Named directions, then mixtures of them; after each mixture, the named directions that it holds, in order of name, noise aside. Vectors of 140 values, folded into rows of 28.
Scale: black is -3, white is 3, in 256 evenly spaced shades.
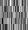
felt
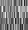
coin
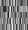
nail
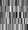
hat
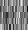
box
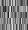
nail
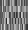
coin, hat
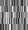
box, felt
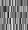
nail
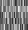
coin, hat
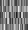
coin, hat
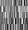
coin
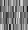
box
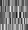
hat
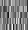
box, nail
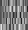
box, hat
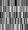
coin, hat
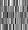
box, felt
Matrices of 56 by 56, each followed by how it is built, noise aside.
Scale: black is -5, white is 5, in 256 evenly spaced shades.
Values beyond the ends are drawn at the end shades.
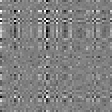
low rank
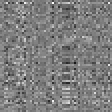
low rank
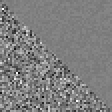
lower triangular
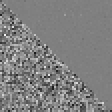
lower triangular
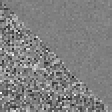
lower triangular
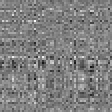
low rank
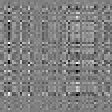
low rank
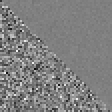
lower triangular
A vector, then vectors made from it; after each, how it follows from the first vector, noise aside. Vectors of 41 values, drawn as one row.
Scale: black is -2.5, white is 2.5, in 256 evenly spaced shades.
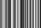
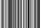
wrapped around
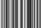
wrapped around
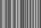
shrunk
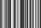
copied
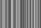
shrunk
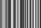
copied
